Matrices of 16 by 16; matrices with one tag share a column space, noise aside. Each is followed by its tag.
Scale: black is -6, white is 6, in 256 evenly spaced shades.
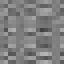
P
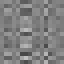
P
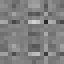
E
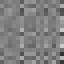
P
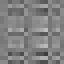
P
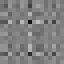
E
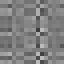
P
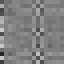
P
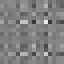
E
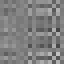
P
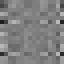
E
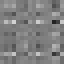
E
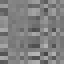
P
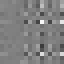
E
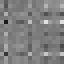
E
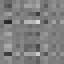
E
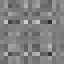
E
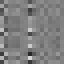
P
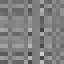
P
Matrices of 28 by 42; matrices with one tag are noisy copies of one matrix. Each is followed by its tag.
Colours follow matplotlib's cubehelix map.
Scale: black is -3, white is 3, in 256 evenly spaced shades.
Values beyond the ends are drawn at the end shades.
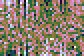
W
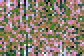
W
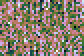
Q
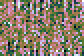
Q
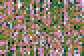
Q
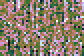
Q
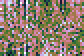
W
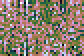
W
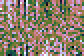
W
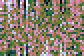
W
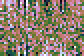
W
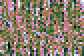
Q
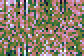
W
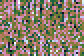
Q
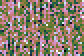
Q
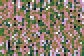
Q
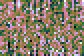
Q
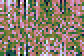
W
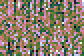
Q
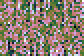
Q
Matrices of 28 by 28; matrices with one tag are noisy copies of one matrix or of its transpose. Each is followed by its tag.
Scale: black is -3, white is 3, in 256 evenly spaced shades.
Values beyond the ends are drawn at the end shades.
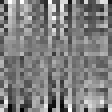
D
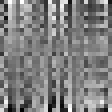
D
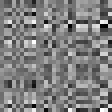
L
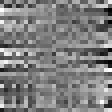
D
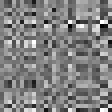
L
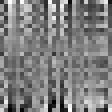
D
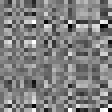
L
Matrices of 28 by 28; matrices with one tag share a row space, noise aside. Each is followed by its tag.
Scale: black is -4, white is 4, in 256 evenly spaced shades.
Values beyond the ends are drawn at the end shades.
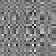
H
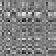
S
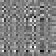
H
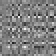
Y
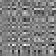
Y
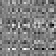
Y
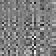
H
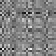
S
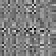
H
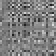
Y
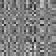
H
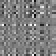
H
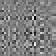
H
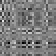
S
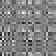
S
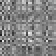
S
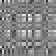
S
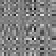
H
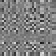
H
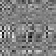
S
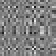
H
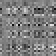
Y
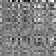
Y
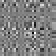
H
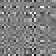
H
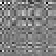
S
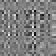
H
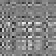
S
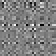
H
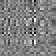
H
